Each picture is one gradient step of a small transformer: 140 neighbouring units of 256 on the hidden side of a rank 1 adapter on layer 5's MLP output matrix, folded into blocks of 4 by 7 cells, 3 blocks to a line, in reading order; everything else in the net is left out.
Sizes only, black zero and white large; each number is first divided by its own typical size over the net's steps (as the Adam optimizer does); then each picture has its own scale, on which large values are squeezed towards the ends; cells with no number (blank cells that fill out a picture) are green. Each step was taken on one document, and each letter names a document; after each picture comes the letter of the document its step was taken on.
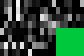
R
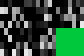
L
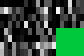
L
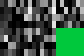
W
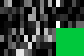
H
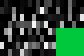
L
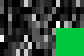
H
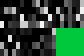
L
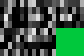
W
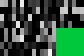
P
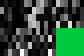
H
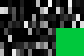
L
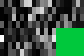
H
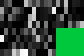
H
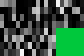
P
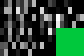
R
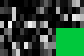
L
